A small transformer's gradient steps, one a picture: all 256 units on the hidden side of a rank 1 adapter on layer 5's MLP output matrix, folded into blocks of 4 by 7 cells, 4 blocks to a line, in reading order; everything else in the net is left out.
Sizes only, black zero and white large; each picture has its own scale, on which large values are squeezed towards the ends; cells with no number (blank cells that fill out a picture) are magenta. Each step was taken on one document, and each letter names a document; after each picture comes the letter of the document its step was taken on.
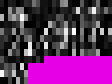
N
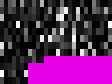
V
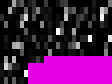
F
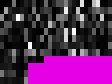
N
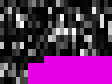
V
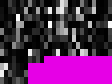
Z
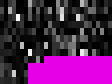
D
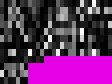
N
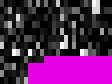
N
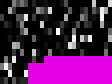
F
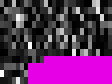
N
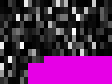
Z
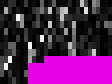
D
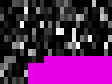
F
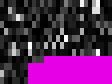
D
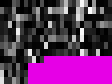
Z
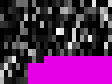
F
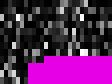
Z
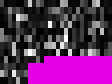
D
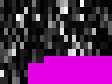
V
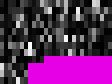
V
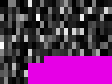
D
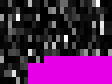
N
